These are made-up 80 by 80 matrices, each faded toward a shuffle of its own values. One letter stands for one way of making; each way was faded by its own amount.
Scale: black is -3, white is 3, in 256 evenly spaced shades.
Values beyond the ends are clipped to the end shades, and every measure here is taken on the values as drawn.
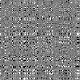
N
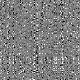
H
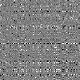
N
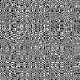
N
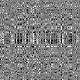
N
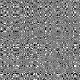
N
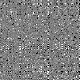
H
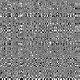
N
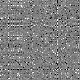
H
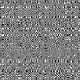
N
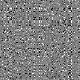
H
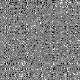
H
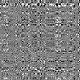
N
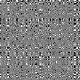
N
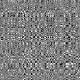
N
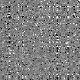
H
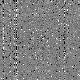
H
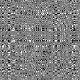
N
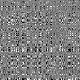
N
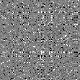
H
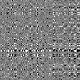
N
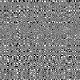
N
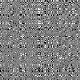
N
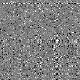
H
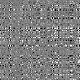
N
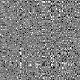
H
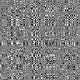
N
